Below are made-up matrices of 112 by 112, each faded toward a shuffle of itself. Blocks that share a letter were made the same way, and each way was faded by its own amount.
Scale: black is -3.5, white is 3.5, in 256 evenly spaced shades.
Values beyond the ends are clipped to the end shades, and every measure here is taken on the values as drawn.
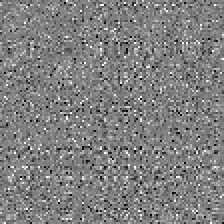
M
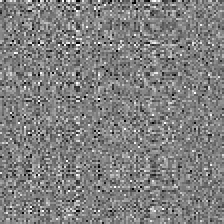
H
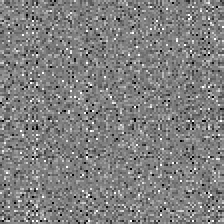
M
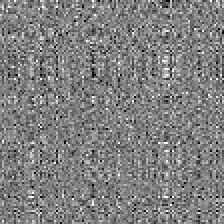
H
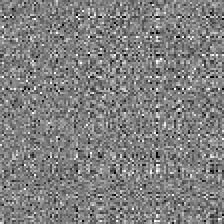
H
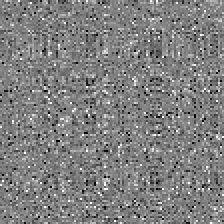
M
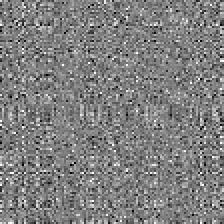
H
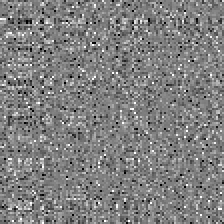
M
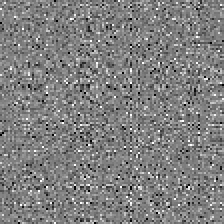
M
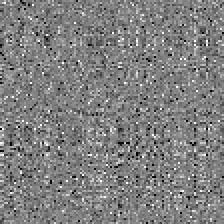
M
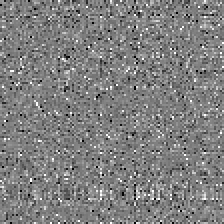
M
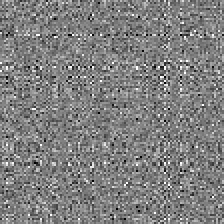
H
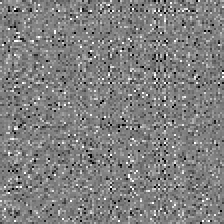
M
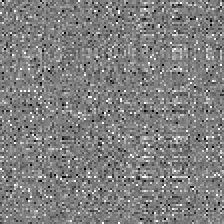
M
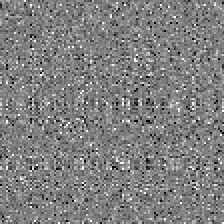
M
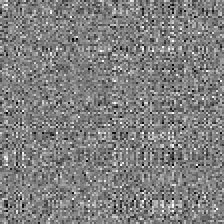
H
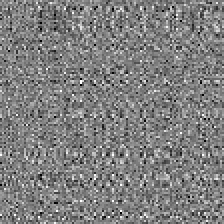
H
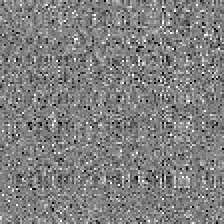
M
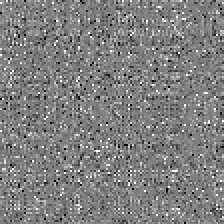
M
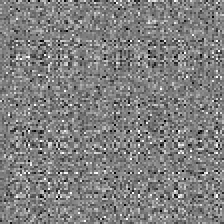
H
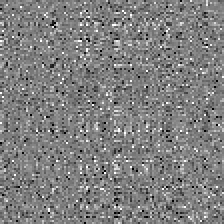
M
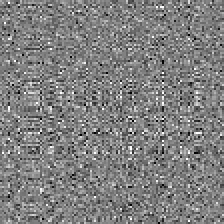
H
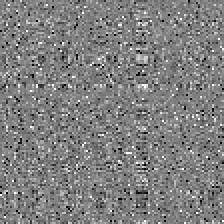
M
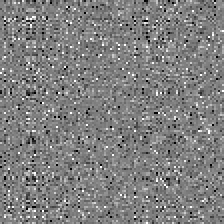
M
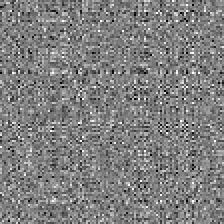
H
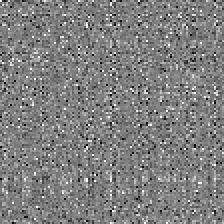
M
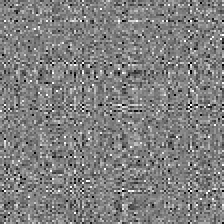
H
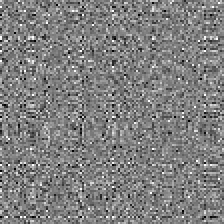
H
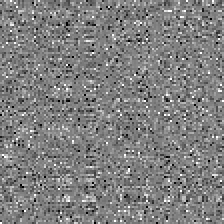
M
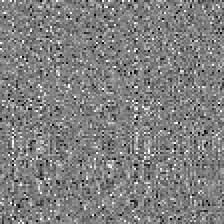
M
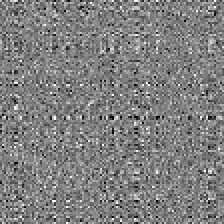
H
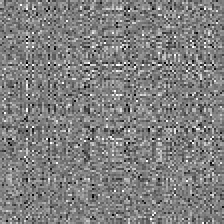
H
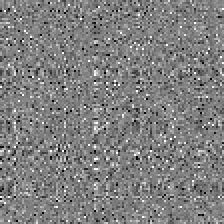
M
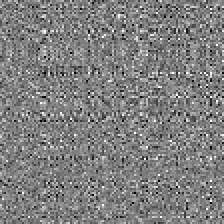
H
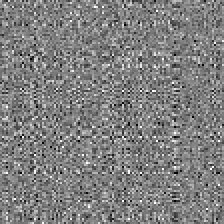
H
